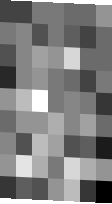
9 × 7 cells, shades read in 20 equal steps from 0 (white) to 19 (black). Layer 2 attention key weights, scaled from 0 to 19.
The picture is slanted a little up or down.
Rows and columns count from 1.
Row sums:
78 79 62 78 57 60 76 43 87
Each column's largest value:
16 14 13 10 13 15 19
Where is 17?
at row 7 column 7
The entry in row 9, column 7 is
19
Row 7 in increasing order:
5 7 9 12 13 13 17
